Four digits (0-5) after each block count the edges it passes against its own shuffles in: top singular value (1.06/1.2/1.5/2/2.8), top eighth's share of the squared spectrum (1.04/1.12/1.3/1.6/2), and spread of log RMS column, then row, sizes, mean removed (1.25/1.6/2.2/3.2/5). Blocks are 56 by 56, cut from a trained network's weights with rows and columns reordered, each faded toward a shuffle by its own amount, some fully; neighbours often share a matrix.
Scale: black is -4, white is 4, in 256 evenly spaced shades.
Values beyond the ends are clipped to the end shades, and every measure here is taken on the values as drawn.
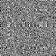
4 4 2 2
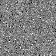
1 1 0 0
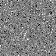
2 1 0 0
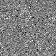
2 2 0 1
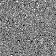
1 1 0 0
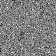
0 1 0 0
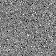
1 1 0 0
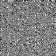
2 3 0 2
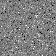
0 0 0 0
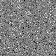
0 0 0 0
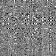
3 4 1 3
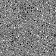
0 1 0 1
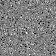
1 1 0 1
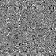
3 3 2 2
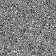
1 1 0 0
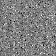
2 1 0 1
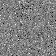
0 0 0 0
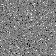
0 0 0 0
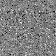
1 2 0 1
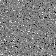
0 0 0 0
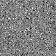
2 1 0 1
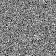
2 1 0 0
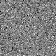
2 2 0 0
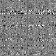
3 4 2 3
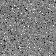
0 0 0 0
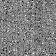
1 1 0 1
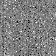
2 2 0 1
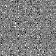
2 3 2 0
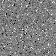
0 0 0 0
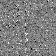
1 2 1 0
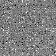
1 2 1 0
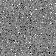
1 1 0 0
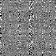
3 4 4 1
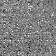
2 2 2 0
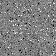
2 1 1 0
